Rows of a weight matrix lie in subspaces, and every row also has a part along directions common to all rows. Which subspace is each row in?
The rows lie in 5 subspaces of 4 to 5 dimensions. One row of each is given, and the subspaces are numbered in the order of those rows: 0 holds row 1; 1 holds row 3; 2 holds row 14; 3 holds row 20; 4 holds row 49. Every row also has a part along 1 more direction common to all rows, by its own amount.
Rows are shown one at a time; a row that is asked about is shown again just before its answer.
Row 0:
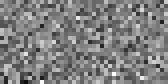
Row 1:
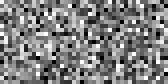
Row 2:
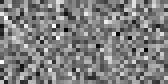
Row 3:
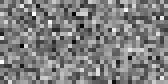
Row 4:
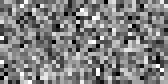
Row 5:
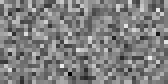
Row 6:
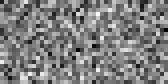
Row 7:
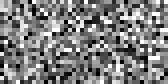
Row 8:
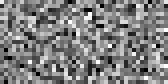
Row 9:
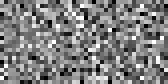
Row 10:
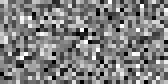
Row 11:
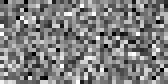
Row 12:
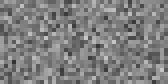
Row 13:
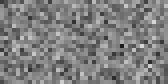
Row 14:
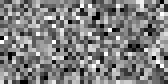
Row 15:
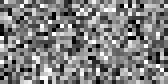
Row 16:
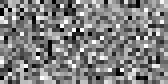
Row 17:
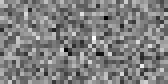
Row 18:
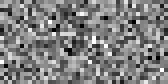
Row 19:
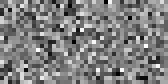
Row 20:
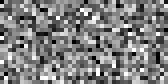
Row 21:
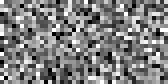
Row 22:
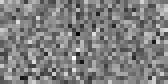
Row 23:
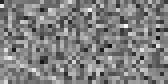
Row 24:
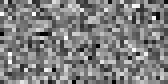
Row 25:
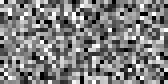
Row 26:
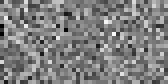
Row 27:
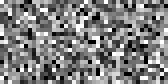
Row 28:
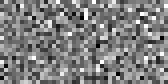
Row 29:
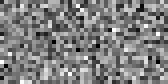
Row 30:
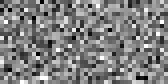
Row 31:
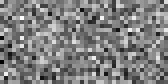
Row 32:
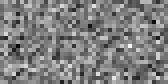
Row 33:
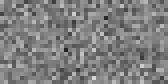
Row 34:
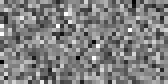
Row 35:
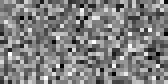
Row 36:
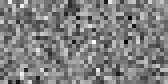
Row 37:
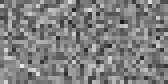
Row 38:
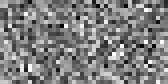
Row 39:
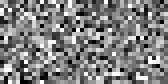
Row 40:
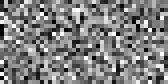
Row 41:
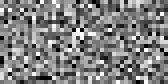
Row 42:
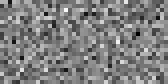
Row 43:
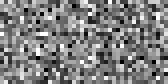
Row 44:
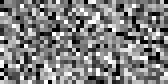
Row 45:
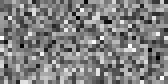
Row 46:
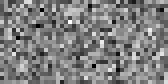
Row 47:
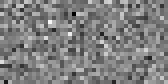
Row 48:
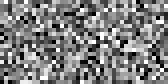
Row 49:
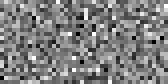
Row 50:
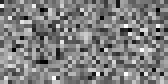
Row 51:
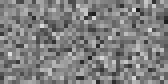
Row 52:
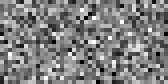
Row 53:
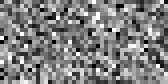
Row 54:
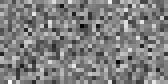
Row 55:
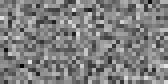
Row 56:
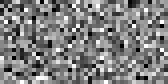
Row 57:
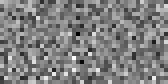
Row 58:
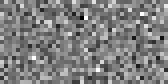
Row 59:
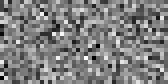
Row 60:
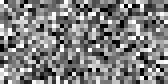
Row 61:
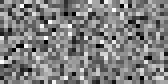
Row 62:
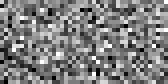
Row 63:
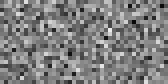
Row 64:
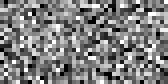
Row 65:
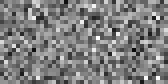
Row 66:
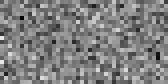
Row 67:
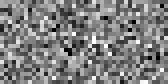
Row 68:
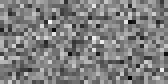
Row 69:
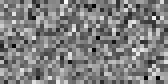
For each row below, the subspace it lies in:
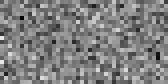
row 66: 3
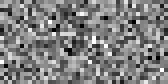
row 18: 1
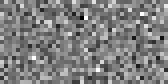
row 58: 4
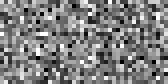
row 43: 0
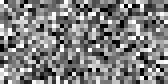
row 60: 1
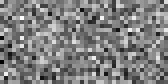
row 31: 3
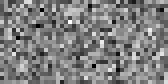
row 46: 2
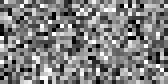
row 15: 1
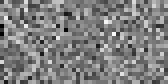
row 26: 2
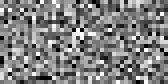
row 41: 0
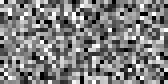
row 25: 4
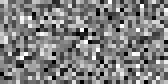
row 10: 0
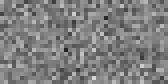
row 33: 1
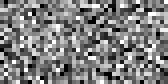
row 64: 3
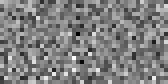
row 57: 4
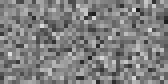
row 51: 4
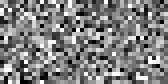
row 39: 0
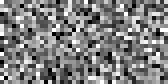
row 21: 2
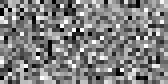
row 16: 0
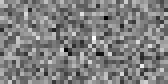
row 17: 1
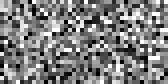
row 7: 2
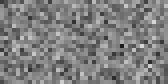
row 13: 3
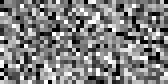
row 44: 2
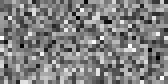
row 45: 2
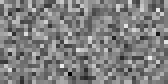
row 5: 4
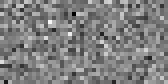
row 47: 1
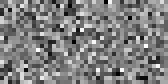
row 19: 0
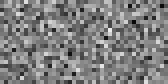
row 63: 1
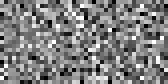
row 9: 4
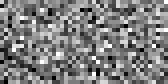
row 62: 3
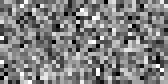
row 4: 0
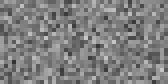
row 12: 1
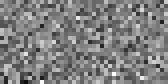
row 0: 0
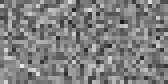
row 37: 3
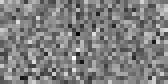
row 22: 4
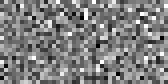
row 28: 4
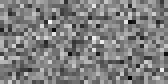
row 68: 1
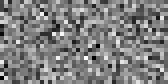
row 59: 2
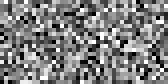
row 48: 2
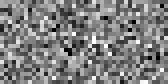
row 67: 1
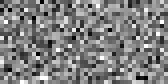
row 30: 0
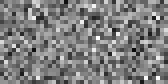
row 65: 1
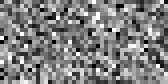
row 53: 2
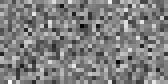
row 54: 1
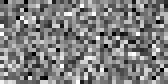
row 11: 2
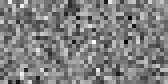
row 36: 0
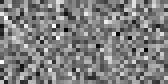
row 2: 2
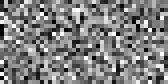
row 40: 2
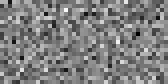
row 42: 2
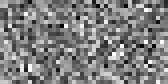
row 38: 3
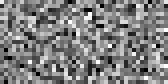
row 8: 3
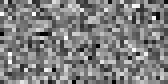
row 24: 0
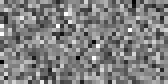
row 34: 2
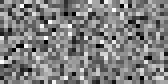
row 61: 1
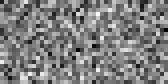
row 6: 4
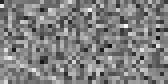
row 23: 3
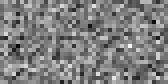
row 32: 3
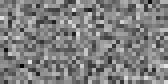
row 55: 3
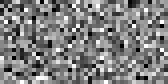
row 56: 0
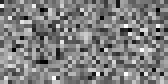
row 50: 3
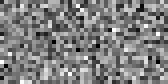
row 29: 4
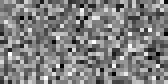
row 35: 4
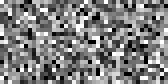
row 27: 3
